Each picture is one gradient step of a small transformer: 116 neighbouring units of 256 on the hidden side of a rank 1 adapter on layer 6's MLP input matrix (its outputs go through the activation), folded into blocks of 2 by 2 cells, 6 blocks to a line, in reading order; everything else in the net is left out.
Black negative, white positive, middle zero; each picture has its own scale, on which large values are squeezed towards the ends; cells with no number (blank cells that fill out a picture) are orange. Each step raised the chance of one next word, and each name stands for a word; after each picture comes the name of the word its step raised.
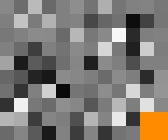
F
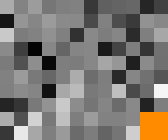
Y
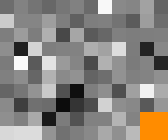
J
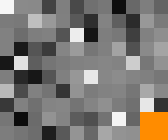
J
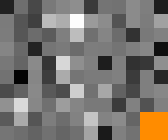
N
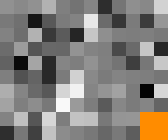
J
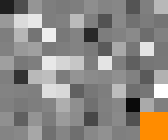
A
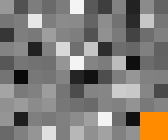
A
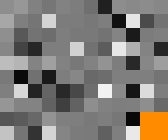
N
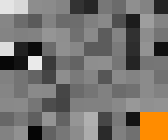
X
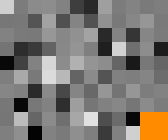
X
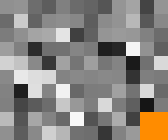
Y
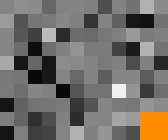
F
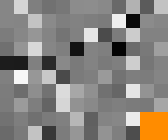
N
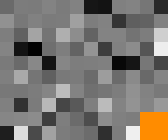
Y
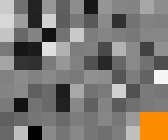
X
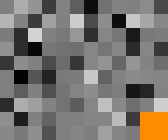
X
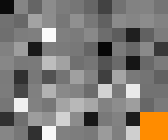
A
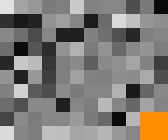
F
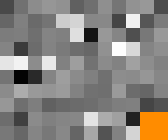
N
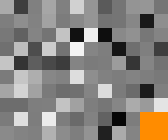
J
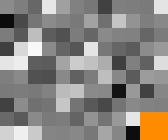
X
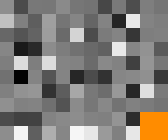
N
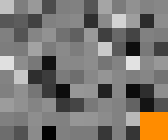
A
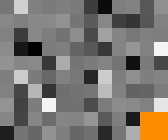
Y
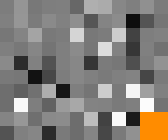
F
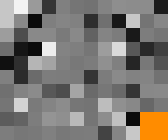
X
